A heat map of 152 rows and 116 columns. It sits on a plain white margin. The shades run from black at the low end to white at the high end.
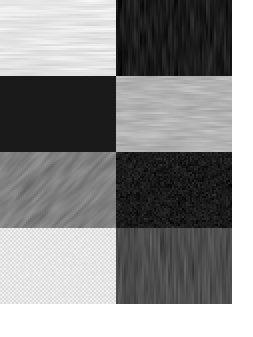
It is made of 4 by 2 panels. Panel 1,1: very high, streaked across, faint in contrast. Panel 1,2: very low, streaked downward, faint in contrast. Panel 2,1: very low, flat. Panel 2,2: high, streaked across, faint in contrast. Panel 3,1: middling, slanting up to the right, faint in contrast. Panel 3,2: very low, fine-grained, faint in contrast. Panel 4,1: very high, checkered, faint in contrast. Panel 4,2: low, streaked downward, faint in contrast.
